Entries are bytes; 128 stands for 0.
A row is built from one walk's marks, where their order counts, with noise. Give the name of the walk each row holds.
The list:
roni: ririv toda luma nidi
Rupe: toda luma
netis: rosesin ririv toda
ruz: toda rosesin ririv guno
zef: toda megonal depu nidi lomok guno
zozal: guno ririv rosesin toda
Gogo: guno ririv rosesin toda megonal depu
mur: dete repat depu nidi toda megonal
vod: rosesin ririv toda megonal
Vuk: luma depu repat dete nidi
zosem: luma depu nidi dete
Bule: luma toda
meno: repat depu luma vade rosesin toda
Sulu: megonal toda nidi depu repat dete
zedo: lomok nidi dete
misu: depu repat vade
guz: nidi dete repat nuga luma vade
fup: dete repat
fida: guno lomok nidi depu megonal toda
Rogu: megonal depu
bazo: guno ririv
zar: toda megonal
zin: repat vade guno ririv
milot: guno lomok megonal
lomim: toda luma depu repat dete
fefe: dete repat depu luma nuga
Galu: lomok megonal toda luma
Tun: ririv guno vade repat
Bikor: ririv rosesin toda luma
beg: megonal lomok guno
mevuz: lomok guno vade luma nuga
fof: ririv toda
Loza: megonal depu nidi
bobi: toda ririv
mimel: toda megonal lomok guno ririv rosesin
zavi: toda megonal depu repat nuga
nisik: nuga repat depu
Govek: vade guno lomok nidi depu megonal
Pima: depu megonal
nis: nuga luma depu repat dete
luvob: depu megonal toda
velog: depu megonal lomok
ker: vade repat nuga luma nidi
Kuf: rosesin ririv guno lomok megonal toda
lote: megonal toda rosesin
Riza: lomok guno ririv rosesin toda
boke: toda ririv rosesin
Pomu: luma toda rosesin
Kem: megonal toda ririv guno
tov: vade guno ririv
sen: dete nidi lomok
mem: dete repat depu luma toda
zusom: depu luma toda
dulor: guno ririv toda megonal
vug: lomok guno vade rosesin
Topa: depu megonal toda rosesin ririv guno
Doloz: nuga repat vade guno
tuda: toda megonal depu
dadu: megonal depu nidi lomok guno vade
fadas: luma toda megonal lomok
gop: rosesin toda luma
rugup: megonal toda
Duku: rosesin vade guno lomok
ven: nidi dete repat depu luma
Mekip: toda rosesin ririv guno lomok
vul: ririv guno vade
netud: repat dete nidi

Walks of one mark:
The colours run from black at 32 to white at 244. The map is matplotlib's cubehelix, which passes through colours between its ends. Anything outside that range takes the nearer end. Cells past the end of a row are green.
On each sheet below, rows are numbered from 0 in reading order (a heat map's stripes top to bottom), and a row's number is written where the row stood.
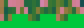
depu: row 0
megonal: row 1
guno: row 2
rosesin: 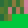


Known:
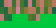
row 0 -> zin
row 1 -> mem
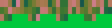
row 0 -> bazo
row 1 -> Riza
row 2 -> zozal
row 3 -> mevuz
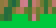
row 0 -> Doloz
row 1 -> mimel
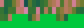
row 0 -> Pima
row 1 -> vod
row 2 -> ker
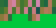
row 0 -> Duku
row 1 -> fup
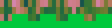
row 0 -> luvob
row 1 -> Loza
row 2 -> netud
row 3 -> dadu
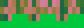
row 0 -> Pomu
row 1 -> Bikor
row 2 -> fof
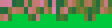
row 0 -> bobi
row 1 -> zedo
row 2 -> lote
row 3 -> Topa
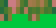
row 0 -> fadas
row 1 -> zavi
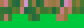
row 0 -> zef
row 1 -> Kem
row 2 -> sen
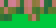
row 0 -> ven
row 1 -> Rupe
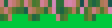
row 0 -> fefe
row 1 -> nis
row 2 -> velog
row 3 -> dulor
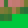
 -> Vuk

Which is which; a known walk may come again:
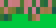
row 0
ven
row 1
fup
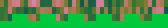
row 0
Loza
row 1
bobi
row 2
bazo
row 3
rugup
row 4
netis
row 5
Tun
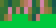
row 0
vod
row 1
Bule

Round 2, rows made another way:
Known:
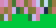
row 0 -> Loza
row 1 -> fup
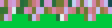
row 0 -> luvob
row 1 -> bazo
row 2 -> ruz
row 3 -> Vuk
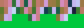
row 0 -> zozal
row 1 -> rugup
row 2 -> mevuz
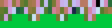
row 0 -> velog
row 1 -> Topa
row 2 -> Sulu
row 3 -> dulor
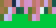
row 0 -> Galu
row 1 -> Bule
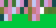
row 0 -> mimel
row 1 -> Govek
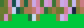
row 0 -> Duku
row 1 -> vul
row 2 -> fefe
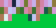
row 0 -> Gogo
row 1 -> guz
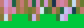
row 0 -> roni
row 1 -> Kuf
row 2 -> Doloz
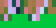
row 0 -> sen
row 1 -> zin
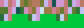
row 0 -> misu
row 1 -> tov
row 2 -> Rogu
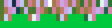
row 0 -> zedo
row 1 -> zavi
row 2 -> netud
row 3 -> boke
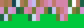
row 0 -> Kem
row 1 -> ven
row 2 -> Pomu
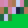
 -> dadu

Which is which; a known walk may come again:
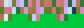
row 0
zosem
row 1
fof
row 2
fadas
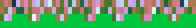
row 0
Galu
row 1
lomim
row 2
netis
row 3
luvob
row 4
Tun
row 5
Bule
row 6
gop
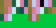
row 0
vug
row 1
dulor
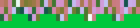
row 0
lote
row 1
beg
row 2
Rogu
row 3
tuda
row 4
zar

